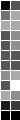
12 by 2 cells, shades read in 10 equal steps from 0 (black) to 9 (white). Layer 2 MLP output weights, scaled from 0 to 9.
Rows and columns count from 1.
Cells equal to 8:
0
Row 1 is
0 3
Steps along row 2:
up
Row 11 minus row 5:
-2 -3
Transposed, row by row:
0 4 6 3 3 3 3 5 3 6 1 0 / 3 6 6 5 5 3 3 6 9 5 2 0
